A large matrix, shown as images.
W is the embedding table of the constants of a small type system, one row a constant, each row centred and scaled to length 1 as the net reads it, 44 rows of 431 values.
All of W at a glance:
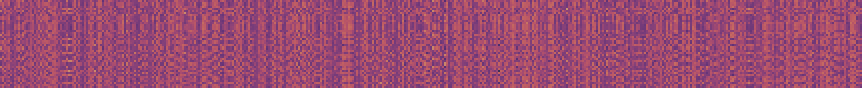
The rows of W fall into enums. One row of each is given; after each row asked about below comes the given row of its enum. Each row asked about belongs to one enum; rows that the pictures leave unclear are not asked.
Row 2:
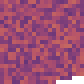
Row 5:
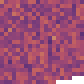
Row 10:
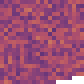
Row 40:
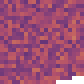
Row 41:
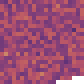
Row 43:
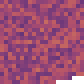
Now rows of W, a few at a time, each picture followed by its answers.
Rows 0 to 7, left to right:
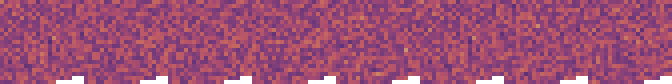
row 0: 5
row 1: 2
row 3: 43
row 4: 41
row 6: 41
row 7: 10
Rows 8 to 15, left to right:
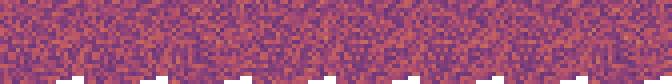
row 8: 2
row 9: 2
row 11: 40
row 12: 43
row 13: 43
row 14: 43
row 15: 10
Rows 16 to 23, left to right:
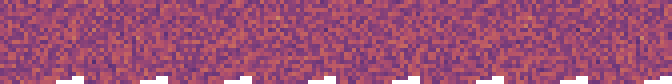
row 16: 40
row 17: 5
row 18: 43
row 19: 41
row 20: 2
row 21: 2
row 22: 41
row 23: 5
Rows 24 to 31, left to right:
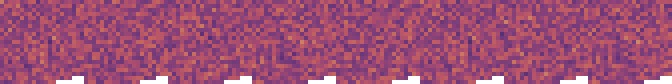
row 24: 5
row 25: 2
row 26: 41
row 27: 10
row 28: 40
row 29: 5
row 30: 41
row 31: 10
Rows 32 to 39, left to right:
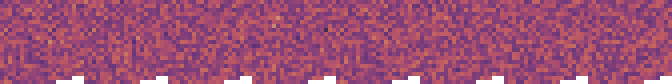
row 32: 10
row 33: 5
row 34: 40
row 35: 41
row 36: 10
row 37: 41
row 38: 2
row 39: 43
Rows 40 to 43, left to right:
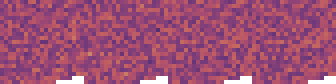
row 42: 2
